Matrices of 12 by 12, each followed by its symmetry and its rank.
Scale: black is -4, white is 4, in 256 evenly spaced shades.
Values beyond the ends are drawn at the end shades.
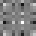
symmetric, rank one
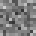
neither, full rank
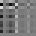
neither, rank one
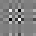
symmetric, rank one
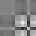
symmetric, rank one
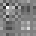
symmetric, rank two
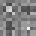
symmetric, rank two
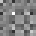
symmetric, rank two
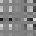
neither, rank one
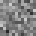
neither, full rank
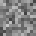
neither, full rank
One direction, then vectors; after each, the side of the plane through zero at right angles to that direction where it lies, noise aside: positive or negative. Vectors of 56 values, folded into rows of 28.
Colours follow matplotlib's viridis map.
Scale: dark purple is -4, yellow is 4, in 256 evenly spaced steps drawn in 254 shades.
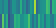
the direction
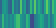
positive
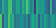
negative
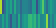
positive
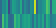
positive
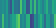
positive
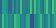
positive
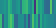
negative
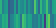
positive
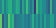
negative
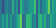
positive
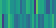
negative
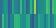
positive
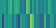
negative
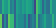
negative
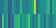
positive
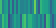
positive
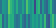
negative
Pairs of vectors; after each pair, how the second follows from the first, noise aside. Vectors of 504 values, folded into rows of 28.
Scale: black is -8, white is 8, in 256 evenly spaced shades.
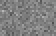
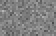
copied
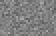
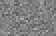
copied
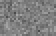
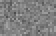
copied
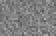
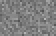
copied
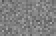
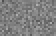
copied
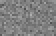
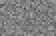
copied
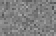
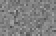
shuffled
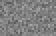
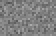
copied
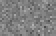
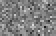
scaled up
